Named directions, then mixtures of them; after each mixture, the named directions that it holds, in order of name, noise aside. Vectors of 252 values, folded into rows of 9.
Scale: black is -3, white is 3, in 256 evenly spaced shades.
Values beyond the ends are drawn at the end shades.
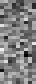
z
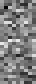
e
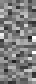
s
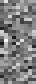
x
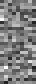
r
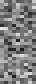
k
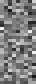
e, k, s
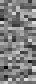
r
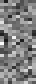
x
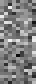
e, s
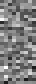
r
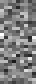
s, z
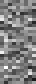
e, r, x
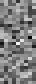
k, s, x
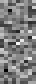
k, s, x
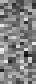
z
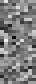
x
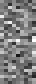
e, s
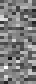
r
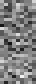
k
